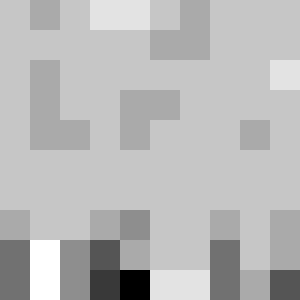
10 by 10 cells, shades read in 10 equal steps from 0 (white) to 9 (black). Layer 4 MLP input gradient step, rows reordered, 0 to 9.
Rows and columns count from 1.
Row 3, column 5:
2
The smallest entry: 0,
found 2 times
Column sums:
27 20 25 29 31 21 21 27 22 25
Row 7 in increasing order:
2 2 2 2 2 2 2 2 2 2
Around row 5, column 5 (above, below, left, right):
3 2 2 2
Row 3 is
2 3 2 2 2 2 2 2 2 1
